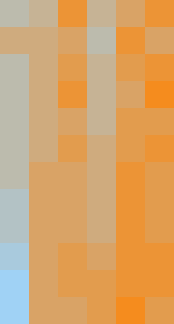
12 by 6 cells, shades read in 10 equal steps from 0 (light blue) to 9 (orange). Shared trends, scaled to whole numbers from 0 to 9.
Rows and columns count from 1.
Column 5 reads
6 8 7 6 7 7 8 8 8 8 8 9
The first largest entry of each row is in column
3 5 6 6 5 6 5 5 5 5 5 5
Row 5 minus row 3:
0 0 -1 0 0 -1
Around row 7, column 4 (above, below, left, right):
5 5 6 8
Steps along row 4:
up up down up up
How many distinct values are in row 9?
5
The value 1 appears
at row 10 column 1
